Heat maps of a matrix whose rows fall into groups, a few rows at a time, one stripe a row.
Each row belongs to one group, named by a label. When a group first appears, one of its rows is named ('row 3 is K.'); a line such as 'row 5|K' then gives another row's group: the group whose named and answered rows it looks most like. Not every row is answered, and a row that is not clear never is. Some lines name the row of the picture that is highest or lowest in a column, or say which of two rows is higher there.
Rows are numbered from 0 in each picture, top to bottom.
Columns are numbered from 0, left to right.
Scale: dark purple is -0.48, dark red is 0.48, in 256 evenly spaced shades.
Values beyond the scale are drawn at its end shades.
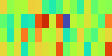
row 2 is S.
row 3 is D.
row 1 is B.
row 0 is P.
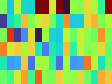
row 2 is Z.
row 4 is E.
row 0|B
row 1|E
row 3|P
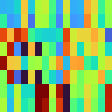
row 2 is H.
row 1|E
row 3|Z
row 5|Z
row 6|B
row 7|B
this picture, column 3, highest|2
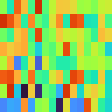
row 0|S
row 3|H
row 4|Z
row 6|Z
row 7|E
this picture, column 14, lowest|7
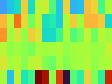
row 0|E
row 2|P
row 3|D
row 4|P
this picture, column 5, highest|5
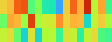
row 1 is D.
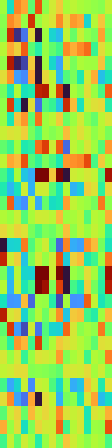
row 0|S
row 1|D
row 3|H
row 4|Z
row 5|Z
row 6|B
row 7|Z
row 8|S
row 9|H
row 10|B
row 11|H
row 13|E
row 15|D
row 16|H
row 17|E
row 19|B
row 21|E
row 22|D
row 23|Z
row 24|S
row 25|D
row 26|H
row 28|Z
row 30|D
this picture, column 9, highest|7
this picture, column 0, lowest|17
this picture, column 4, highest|1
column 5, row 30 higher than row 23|Yes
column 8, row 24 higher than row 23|Yes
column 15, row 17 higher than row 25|No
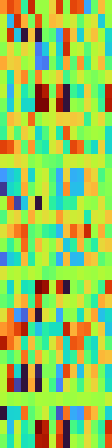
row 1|S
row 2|Z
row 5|S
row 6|B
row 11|H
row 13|E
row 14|Z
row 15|D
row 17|S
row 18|E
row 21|S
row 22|Z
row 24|D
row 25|S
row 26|Z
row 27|Z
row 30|B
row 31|B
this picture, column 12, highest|16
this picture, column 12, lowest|0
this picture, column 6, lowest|4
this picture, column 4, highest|0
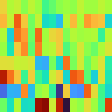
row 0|P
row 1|H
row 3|S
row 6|E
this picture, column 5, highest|7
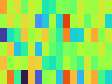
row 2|E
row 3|Z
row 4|P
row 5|Z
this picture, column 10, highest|5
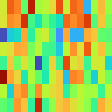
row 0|D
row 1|H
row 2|E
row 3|H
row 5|D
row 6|S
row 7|S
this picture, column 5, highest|7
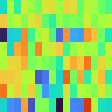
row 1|P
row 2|E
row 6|P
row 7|E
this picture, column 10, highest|4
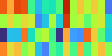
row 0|H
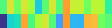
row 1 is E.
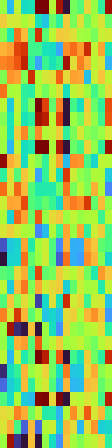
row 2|S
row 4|H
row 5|D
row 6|D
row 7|B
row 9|S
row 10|B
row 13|H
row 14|H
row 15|S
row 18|E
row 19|S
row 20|S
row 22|H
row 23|Z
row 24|S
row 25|B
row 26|E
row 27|E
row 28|B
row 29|H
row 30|Z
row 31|Z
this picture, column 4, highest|5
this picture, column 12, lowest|5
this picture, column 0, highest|11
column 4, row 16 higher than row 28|Yes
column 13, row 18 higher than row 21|Yes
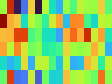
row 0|Z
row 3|H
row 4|E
